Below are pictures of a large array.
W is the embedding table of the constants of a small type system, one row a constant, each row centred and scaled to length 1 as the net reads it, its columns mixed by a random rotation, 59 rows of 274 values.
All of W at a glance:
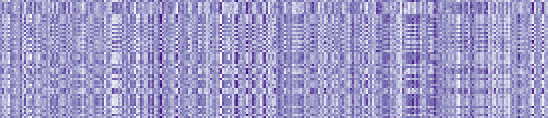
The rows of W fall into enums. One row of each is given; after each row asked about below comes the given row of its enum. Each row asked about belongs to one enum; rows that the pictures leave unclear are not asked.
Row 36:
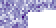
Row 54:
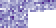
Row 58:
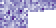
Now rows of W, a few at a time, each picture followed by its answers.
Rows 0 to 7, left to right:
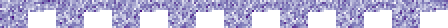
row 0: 54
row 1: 36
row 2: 36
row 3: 36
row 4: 36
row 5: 36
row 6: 36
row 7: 58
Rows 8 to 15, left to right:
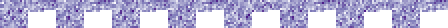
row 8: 58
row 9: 54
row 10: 58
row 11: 54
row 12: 36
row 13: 54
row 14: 36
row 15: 54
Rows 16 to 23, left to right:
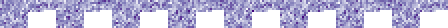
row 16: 36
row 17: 54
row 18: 36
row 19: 58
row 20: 36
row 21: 36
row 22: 58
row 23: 36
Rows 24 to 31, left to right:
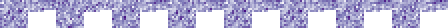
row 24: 58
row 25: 36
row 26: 54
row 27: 58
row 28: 58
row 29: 58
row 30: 54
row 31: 54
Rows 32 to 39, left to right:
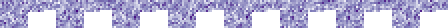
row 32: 36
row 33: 58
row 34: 36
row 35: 36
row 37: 54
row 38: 54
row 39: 36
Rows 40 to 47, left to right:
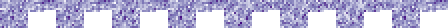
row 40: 54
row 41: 54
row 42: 58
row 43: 54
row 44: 36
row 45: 36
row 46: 36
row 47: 54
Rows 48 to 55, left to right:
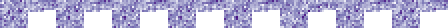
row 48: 58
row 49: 54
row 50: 54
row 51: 54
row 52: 54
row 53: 36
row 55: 58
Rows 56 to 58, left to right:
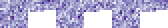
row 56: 54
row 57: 36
